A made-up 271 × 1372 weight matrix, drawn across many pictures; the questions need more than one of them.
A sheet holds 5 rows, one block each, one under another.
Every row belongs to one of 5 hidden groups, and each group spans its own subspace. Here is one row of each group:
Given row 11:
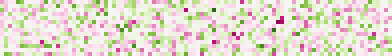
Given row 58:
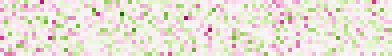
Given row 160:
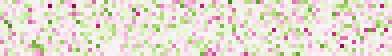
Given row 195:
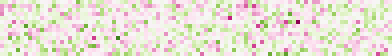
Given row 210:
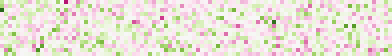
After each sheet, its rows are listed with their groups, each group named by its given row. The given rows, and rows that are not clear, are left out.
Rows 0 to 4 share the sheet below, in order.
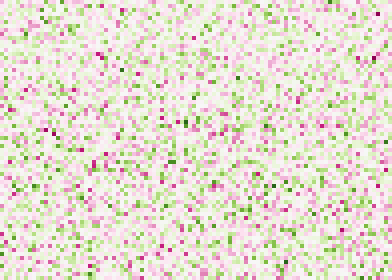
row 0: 11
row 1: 58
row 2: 11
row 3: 195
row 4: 160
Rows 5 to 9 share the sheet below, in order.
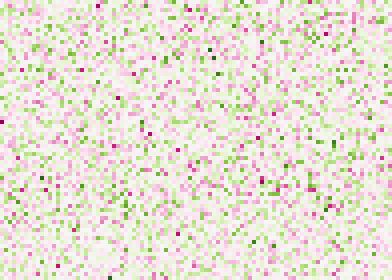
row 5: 195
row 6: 160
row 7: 195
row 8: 11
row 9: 11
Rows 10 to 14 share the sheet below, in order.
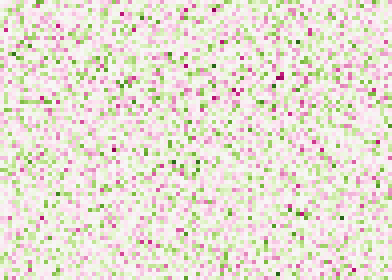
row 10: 58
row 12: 195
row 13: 11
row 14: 58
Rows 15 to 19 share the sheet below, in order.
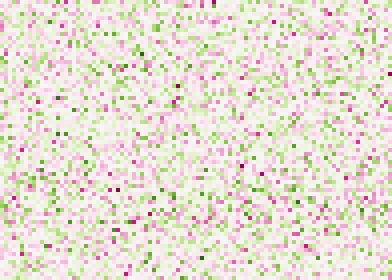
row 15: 160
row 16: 11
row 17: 160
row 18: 58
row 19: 11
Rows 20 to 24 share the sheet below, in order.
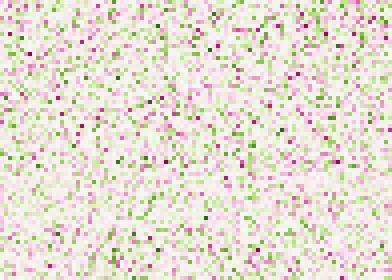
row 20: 195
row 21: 58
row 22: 160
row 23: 160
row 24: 160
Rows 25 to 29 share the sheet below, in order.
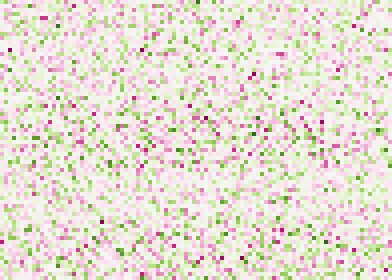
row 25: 11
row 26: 11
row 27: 195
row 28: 58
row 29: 11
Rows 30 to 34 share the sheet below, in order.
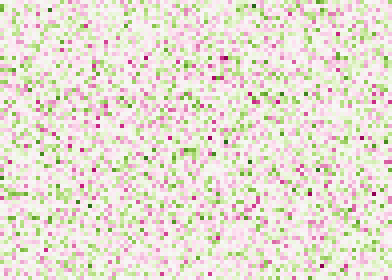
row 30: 195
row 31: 11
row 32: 11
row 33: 195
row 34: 195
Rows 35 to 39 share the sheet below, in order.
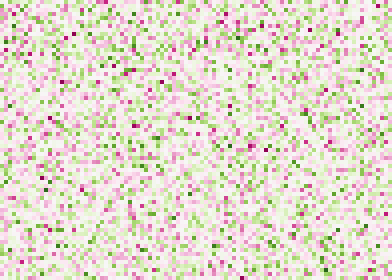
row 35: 210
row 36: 160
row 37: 160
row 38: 11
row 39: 160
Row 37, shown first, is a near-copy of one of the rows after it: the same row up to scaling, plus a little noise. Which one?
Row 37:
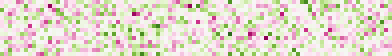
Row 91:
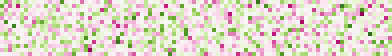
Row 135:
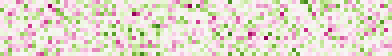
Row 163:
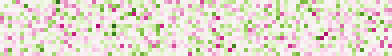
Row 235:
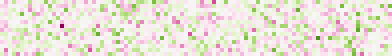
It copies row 135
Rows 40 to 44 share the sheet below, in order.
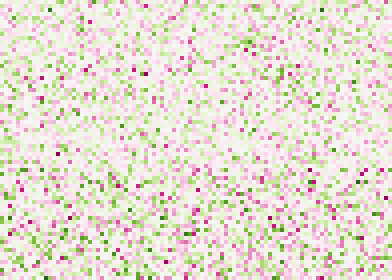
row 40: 195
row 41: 210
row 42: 11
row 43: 11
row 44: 11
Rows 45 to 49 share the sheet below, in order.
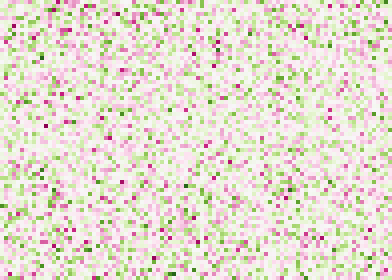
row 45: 210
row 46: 58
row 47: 210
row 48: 58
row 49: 11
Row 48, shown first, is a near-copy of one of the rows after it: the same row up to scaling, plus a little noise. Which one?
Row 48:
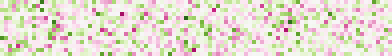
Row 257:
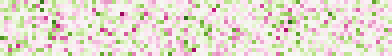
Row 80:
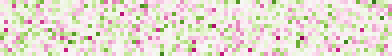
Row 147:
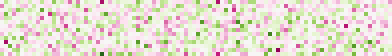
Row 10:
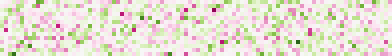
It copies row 257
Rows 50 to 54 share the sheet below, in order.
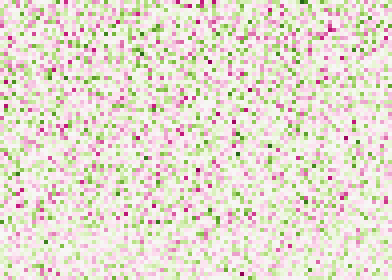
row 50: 160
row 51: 210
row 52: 58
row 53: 11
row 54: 210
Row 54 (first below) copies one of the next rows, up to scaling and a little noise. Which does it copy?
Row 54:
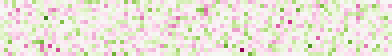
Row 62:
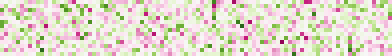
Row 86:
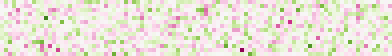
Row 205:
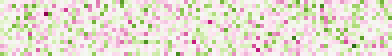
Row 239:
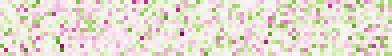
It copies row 86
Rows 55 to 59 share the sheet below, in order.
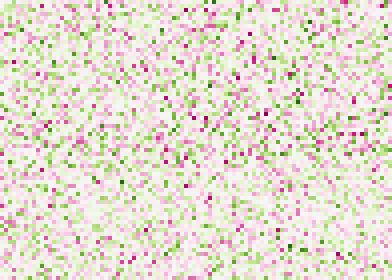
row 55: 195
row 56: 58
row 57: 195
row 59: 195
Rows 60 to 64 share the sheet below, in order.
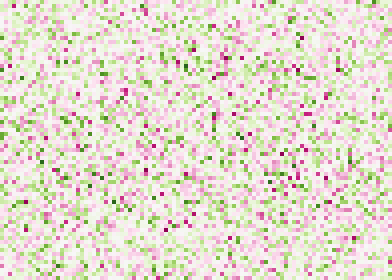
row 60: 58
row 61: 11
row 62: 210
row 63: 11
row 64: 160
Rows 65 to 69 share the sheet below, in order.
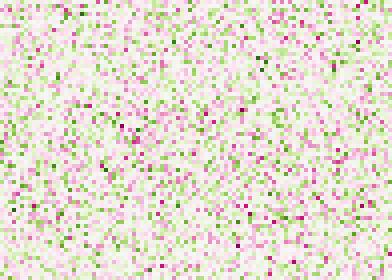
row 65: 210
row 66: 160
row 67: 58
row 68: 210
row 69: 58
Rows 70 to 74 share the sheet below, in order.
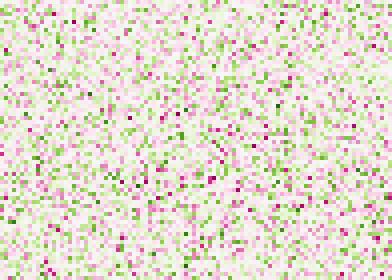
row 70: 210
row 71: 58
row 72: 160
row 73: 58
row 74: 11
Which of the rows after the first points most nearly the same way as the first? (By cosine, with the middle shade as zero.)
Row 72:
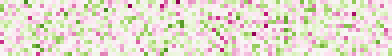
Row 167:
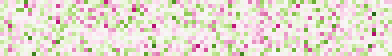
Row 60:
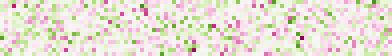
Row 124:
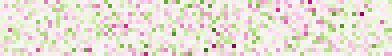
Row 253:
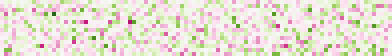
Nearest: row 167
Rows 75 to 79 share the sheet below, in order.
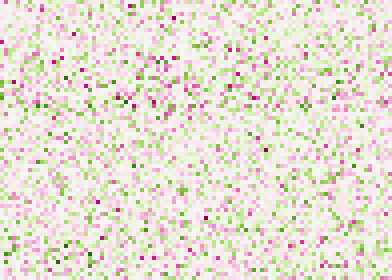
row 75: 160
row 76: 160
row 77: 160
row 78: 160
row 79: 195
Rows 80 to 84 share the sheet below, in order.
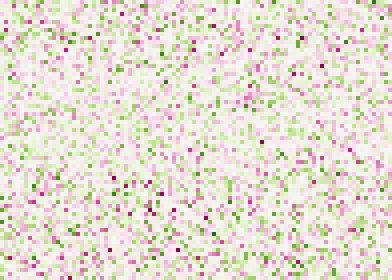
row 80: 58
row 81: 195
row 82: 210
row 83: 160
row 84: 210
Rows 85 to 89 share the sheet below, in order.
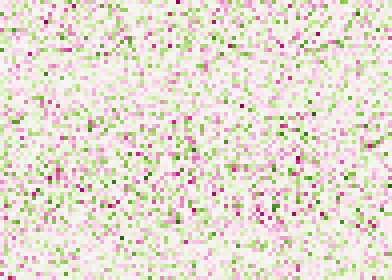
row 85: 11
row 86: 210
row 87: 11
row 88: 210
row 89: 58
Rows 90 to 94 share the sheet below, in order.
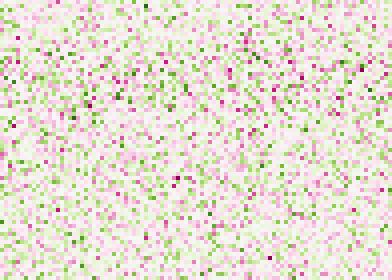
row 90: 195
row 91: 160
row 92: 11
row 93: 11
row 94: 210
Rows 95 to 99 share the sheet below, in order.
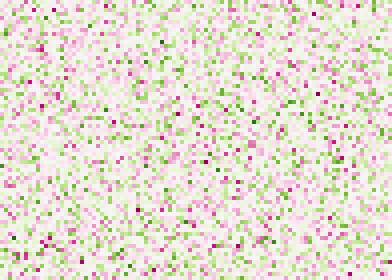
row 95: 210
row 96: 160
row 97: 160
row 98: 58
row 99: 11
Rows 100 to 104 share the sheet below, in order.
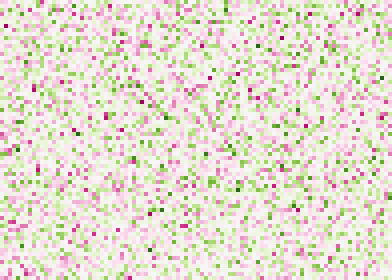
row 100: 11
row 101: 160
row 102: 210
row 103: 58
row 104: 11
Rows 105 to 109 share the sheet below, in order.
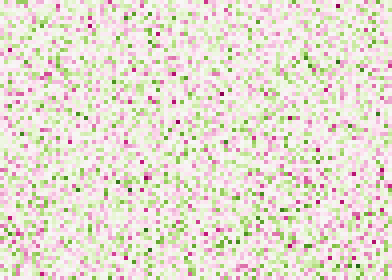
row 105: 160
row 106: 160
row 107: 11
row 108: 210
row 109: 195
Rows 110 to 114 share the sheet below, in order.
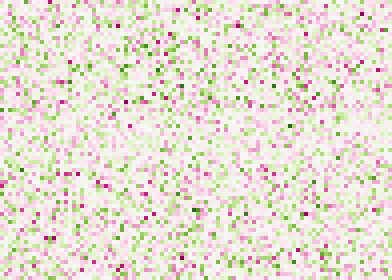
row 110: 11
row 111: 11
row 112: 195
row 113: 11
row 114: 210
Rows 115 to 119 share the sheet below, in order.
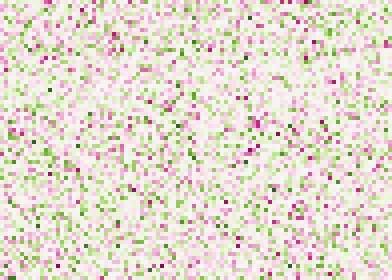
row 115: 195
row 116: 11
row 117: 195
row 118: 210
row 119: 58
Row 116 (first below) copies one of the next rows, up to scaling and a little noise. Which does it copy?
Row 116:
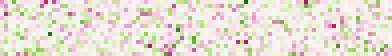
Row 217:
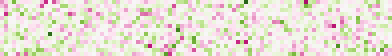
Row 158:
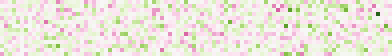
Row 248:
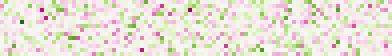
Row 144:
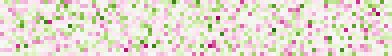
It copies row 217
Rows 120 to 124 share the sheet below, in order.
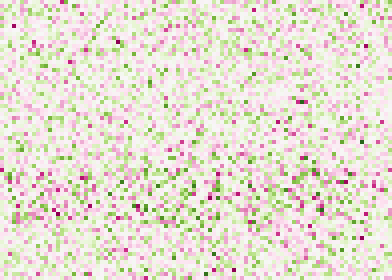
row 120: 160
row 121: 11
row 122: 11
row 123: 195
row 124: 160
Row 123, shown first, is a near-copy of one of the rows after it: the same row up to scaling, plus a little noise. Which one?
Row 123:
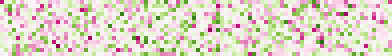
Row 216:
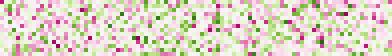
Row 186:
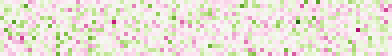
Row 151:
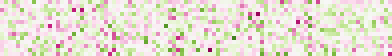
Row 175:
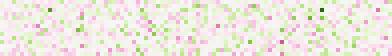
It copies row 216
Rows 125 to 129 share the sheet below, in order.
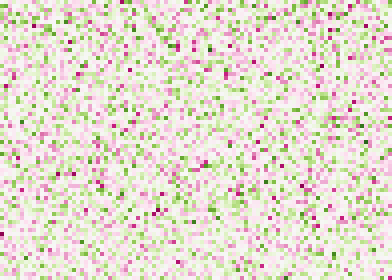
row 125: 195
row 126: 195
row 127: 160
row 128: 11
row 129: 195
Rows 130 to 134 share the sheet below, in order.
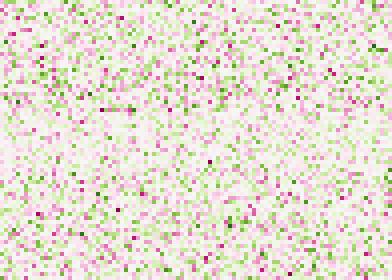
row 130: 210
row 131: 58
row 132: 195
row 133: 160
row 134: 210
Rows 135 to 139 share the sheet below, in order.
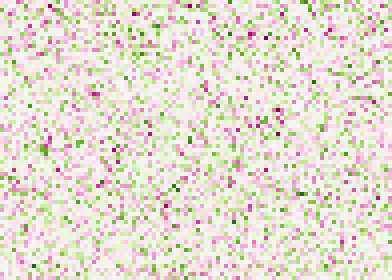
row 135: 160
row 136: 210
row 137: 195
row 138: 195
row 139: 160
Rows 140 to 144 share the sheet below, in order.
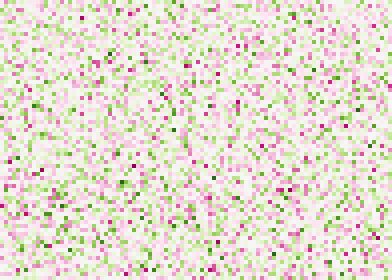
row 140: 195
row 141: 195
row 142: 160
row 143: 58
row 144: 11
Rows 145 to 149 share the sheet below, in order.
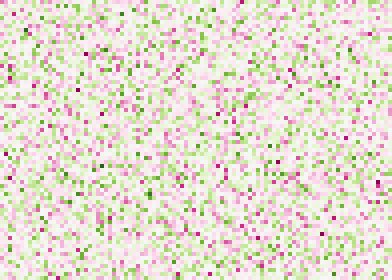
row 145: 11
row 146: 195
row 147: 58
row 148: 11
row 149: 195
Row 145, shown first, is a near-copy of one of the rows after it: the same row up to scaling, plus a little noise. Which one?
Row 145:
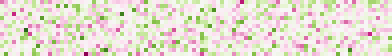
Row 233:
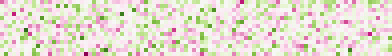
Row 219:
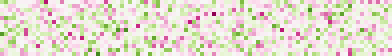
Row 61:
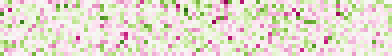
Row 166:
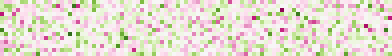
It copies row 233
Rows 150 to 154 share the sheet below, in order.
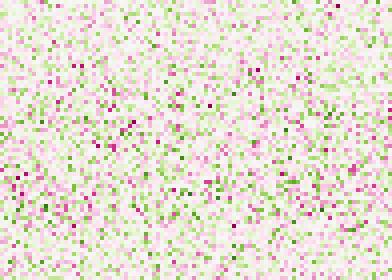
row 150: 160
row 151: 195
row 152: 160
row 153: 195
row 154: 210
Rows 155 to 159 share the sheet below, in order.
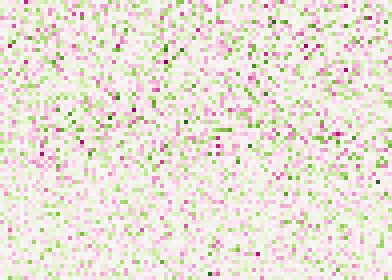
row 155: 210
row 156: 160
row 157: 195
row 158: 11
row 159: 195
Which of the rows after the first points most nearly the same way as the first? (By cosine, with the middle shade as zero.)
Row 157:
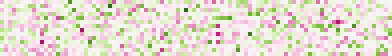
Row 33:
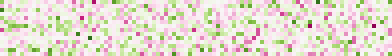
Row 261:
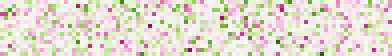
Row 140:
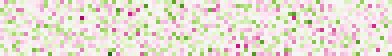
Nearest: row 261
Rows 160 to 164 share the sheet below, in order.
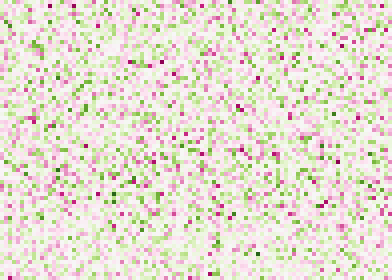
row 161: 160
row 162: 210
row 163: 160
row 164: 195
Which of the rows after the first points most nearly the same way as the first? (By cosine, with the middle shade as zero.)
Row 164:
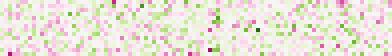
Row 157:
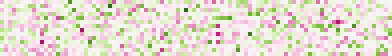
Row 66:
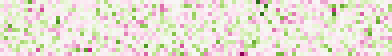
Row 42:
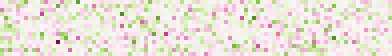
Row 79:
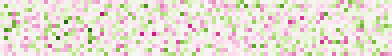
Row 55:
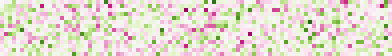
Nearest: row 157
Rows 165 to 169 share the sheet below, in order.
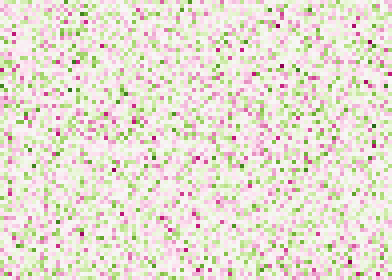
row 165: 210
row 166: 11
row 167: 160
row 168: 195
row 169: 210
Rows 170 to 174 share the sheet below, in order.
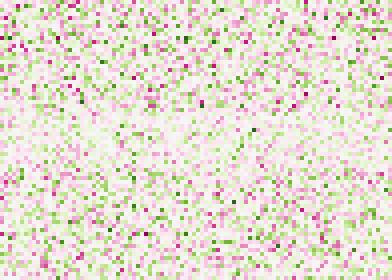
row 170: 11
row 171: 210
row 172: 11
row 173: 210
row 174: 195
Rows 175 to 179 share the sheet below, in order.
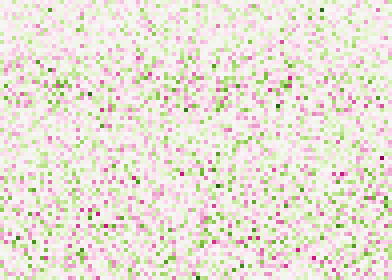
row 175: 195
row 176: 58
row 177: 195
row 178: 160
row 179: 195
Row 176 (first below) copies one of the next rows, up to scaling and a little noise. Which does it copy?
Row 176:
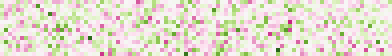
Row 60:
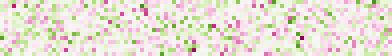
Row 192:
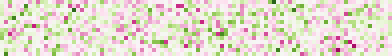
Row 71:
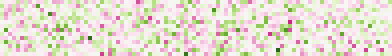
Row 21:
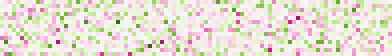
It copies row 71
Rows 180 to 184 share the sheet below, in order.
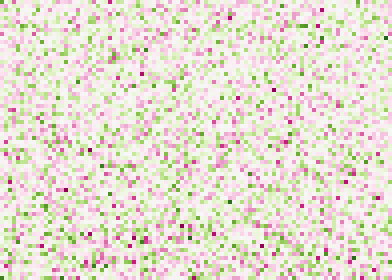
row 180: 195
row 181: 58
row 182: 58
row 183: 195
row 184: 210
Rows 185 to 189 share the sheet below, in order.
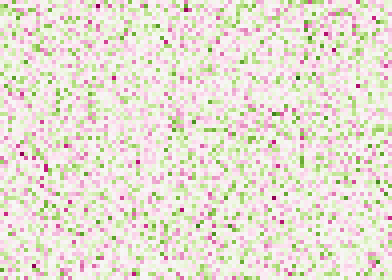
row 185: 195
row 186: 195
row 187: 11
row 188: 11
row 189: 210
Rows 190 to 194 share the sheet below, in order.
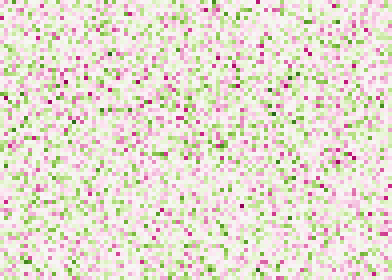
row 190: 195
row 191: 58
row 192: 58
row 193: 210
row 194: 11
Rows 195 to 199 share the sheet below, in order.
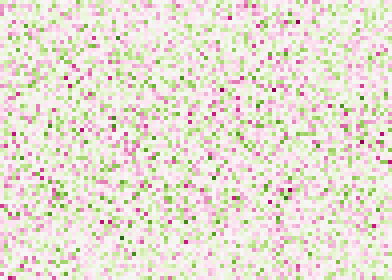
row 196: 58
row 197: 11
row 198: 58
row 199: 58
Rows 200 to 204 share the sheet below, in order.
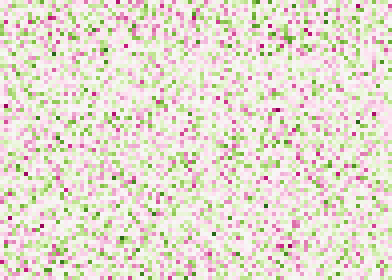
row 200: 58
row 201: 210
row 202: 58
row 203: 160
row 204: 58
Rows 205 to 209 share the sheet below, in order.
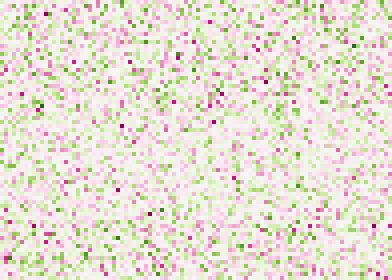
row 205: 210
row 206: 160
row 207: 58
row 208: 58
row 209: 210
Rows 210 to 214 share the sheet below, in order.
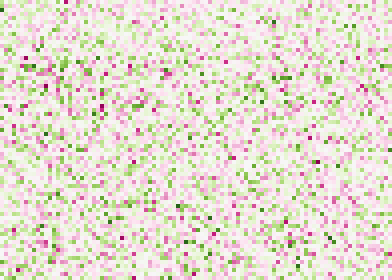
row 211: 210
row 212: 11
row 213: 195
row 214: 58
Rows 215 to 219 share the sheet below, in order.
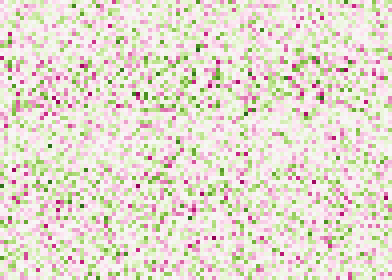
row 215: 210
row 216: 195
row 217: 11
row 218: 11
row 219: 11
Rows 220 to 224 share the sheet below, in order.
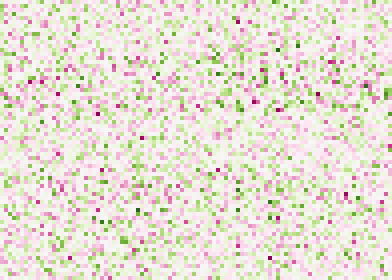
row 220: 58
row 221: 160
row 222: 160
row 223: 58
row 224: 58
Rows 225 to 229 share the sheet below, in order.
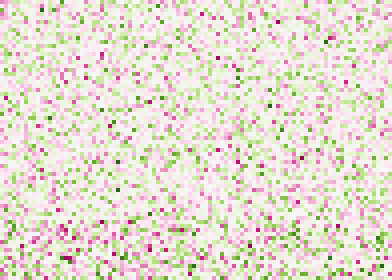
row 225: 11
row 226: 58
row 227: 160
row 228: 58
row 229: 11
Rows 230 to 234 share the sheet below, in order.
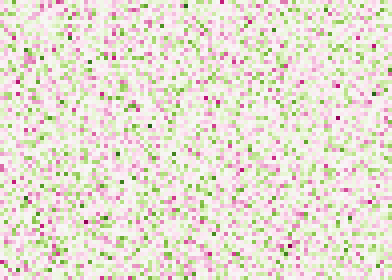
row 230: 11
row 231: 210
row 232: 160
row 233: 11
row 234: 58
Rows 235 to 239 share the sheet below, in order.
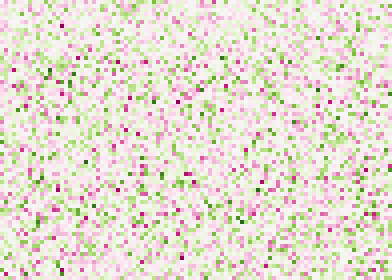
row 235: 160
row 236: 11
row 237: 160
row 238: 160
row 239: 210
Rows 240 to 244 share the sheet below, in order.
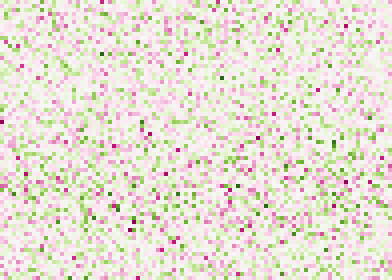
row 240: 58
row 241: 210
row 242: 195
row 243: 160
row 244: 160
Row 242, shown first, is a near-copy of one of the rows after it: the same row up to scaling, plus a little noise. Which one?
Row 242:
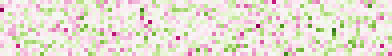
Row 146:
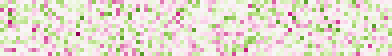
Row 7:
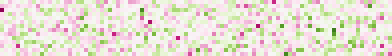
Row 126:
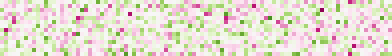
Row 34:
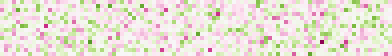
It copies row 7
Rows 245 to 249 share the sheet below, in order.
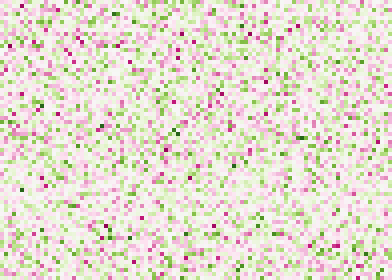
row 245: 210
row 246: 160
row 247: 195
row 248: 11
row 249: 195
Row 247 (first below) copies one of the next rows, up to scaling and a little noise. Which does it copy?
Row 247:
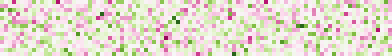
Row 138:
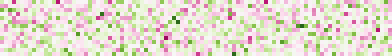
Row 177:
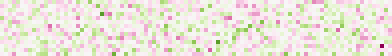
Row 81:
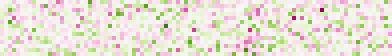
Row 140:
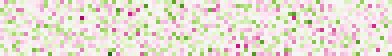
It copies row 138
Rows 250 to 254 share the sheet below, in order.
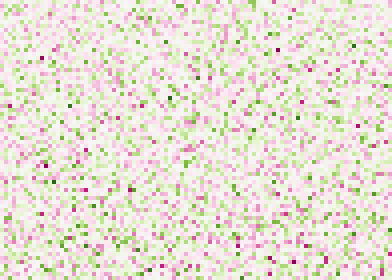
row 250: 58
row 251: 11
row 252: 11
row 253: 210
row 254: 58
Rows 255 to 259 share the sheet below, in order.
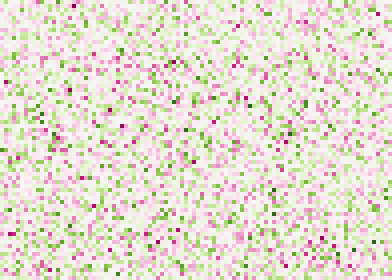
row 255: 11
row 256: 11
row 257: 58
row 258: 210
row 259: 195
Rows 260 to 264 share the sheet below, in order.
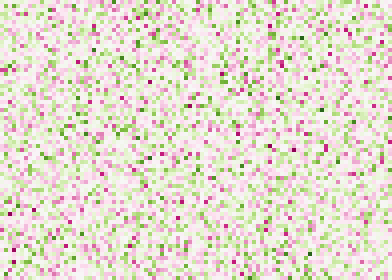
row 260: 58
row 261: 11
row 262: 58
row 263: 210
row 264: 210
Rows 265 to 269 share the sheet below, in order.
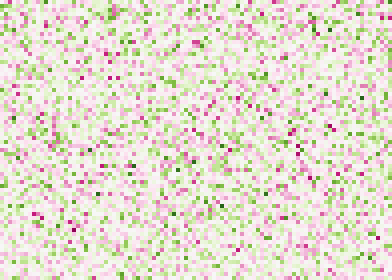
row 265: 11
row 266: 58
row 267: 58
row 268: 160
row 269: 11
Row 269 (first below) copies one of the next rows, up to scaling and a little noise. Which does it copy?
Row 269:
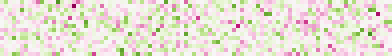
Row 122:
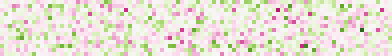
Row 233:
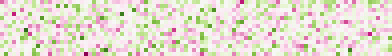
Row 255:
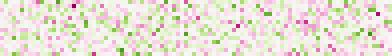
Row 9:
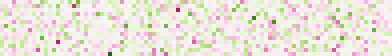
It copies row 255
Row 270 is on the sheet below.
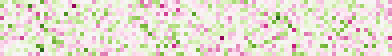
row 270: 160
